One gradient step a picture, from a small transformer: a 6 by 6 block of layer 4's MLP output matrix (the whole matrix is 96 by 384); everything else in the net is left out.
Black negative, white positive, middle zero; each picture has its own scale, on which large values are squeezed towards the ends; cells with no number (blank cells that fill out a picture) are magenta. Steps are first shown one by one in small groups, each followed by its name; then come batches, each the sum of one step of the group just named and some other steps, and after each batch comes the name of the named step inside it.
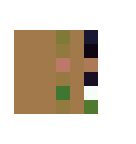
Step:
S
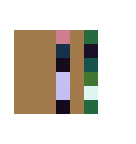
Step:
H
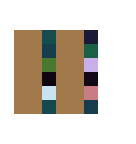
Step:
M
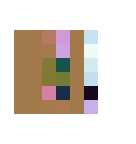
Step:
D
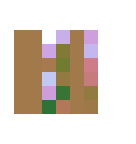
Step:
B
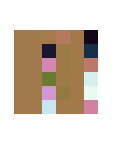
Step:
B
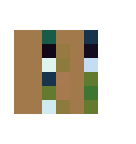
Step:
H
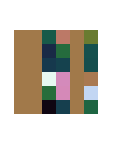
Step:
H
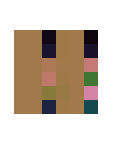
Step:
S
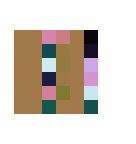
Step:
B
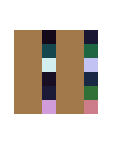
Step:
M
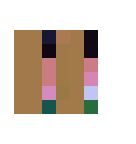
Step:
B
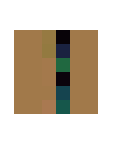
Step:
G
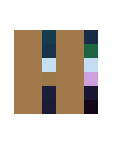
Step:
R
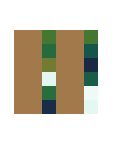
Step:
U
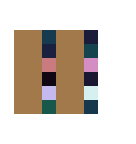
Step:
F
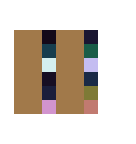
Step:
F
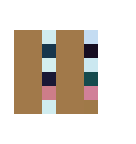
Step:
F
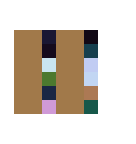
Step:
R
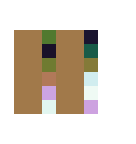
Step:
F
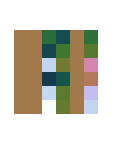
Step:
G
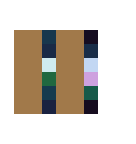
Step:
R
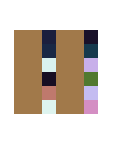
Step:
F
